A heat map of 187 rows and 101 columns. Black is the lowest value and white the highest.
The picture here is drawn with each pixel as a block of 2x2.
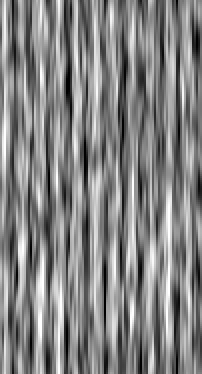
On average the colour sits 50% of the way up the scale. Stripes running up and down repeat 11 times from left to right. The grain runs up and down.
